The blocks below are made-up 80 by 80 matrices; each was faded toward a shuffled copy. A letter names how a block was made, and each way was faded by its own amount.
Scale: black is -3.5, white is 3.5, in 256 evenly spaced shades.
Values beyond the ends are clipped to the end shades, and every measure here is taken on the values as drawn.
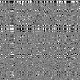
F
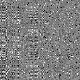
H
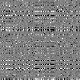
F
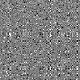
H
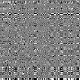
F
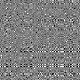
F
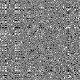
H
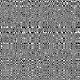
F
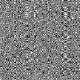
H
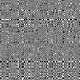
F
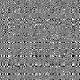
F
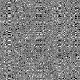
H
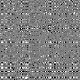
F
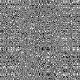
H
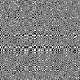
F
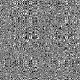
H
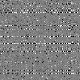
F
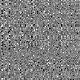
H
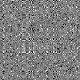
H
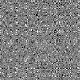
H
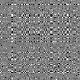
F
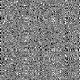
H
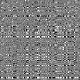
F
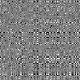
F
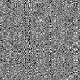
H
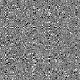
H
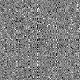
H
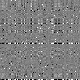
F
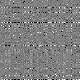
F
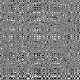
F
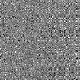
H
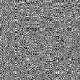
H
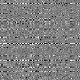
F
